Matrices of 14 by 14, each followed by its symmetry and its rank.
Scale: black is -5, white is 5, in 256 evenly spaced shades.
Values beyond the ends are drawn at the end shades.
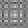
symmetric, rank one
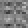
neither, rank two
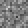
symmetric, full rank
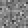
antisymmetric, full rank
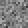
symmetric, full rank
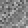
symmetric, full rank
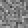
antisymmetric, full rank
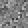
antisymmetric, full rank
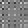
symmetric, rank one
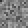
symmetric, full rank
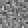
antisymmetric, full rank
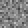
symmetric, full rank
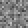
antisymmetric, full rank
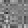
neither, rank two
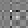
symmetric, rank one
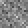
symmetric, full rank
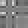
symmetric, rank one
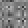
neither, rank two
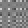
symmetric, rank one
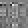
neither, rank two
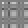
symmetric, rank one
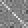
symmetric, full rank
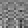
neither, rank two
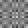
symmetric, rank one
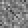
symmetric, full rank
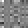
neither, rank two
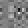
neither, rank two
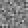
antisymmetric, full rank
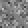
antisymmetric, full rank
